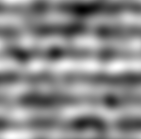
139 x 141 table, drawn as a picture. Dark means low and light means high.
Horizontal stripes repeat 6 times down the table. There are no lone odd cells. The field is smooth, with broad soft blobs. The top middle is the ninth with the lowest average.
